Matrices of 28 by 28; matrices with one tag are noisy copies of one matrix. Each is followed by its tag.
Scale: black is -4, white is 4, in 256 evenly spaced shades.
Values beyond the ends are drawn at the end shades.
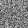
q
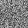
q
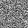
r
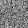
q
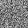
q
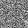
r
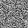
r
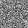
r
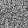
q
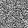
r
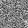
r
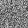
q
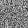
q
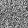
q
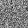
q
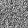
q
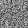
q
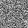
r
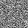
r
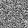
r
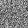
q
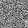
r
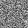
r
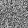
q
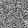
r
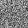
q
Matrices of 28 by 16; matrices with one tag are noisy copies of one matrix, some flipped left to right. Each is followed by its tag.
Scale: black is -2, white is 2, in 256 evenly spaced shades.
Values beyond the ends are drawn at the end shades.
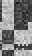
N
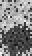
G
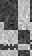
N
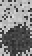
G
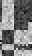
N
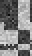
N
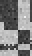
N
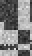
N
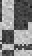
N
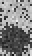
G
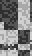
N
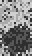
G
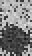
G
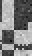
N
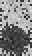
G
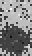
G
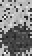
G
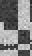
N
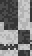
N
